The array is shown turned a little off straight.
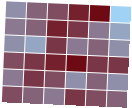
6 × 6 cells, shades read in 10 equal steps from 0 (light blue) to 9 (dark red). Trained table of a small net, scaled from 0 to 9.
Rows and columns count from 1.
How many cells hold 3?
5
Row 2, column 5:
4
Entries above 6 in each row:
2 2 1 5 1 1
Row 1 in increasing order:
0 3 5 6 8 9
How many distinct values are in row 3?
5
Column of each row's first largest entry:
5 3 3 4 2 4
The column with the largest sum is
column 3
